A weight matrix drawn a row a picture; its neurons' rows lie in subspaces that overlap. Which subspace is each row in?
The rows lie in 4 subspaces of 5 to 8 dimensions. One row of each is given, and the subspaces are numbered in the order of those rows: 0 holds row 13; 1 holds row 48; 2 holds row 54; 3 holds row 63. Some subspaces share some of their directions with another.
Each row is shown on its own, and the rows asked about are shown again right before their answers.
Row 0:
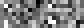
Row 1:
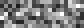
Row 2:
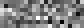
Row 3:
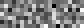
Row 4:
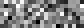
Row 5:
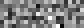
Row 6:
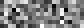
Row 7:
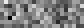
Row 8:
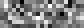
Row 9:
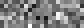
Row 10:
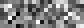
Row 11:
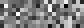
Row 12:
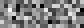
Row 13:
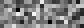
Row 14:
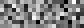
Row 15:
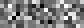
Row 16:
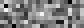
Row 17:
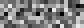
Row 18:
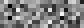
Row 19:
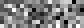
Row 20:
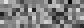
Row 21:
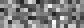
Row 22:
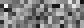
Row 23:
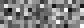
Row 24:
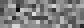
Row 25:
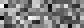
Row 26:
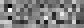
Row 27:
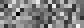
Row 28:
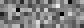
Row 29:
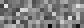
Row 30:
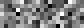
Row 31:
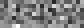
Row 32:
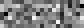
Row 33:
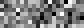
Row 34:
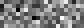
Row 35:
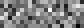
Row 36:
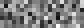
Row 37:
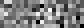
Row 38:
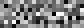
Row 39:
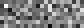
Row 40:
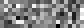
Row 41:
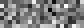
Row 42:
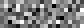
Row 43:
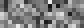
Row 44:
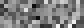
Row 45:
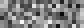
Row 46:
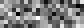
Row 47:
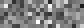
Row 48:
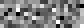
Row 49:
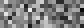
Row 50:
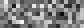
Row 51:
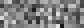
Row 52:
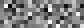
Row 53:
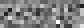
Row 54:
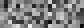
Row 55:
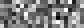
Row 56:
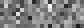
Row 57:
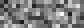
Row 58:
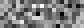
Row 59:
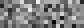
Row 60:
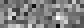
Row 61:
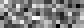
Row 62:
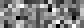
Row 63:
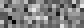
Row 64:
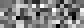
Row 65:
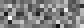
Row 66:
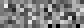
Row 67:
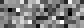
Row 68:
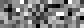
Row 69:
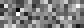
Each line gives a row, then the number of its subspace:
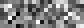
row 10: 2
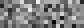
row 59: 0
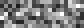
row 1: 0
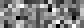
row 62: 2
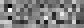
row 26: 0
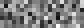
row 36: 3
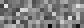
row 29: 3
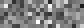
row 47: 2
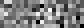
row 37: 3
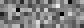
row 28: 0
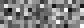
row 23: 1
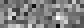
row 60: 3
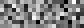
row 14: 1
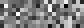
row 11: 1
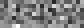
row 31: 0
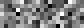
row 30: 3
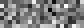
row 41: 0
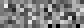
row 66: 3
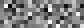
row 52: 2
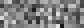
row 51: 3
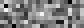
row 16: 3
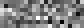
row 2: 0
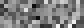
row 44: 0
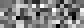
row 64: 2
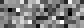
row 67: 0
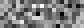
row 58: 2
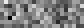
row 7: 3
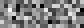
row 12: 2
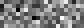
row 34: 1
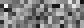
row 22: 3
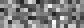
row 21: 0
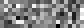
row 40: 2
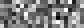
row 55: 3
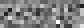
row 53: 1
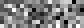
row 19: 3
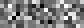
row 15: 2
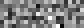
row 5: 3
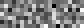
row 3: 0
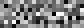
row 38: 3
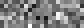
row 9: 3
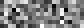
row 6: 2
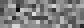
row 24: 0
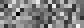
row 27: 0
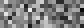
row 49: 3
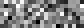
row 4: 2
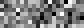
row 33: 0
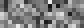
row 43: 2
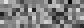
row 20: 0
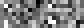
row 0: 0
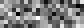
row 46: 2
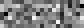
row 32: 1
